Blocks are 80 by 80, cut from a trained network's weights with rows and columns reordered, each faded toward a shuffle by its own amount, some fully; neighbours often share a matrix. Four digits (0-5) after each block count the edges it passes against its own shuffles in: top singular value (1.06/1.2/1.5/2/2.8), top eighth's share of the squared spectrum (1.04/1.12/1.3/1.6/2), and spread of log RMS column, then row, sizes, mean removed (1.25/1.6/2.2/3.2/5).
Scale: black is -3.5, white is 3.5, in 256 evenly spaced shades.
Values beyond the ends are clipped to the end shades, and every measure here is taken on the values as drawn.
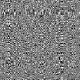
4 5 3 3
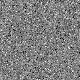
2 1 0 0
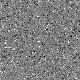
0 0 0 0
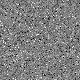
0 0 0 0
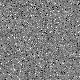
0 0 0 0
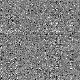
2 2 2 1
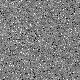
0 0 0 0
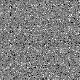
2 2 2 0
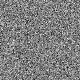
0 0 0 0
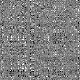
3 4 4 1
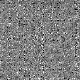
2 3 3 1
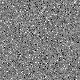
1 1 0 0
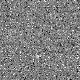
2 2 1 0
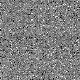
2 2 2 0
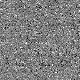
2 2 1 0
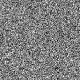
3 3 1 0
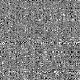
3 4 1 3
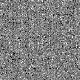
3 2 1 2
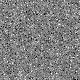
1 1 0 0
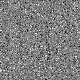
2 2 0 1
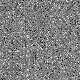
0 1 0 0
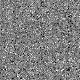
2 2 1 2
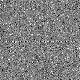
2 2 0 1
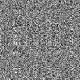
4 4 2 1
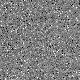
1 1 0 0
